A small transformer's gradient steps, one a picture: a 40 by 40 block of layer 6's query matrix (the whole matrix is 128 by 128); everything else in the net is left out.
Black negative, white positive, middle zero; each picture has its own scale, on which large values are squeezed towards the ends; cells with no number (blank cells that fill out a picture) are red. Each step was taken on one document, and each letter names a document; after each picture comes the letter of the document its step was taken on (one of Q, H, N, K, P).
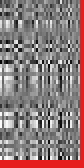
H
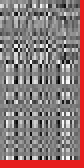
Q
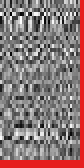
Q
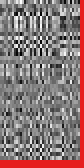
Q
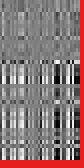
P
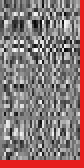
Q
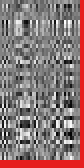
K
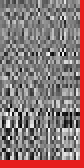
Q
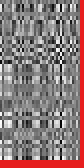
H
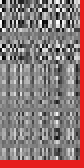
P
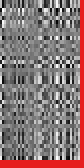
P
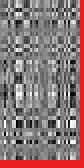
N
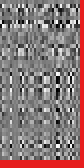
P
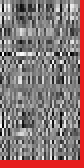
H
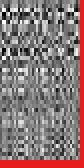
P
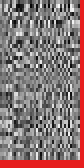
H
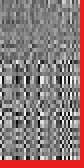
H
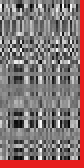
H
